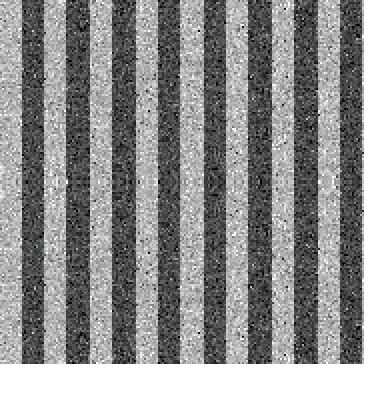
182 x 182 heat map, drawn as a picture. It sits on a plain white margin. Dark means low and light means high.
On average the colour sits 50% of the way up the scale. The top and bottom halves mirror each other. Upright stripes repeat 8 times across the table.
